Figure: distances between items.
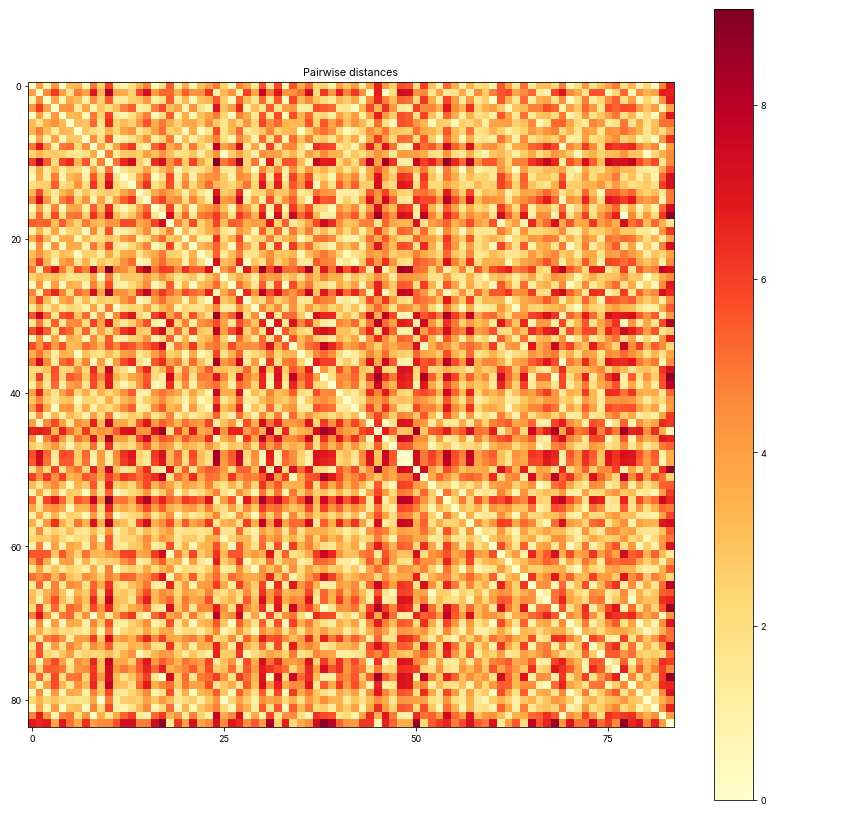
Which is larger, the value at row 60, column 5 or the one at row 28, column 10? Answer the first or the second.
the first
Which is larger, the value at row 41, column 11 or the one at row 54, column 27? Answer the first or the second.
the first
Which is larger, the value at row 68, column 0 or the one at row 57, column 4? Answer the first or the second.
the second
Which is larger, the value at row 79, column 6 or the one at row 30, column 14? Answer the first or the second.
the first
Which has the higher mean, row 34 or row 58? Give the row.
34
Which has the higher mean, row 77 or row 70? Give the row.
77
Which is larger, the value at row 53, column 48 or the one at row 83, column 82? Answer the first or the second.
the first
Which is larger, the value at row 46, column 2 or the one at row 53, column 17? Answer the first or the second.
the first
